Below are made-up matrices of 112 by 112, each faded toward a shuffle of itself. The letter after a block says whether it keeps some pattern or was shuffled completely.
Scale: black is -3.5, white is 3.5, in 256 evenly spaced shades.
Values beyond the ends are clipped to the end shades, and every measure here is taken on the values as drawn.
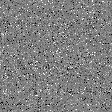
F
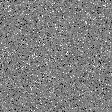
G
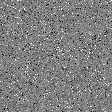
G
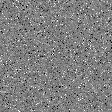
G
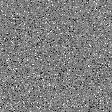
F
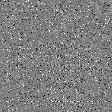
F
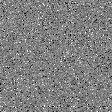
F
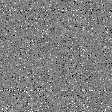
F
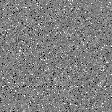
F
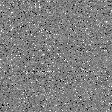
F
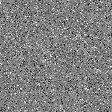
F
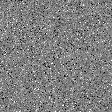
G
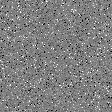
G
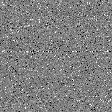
F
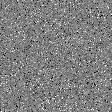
G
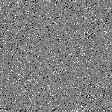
F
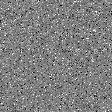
F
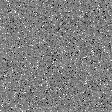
G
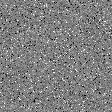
G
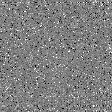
F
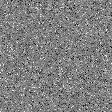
G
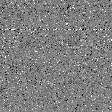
F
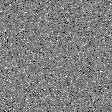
G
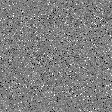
F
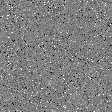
G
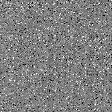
F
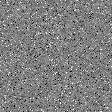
G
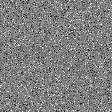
F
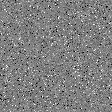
G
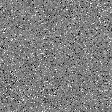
F
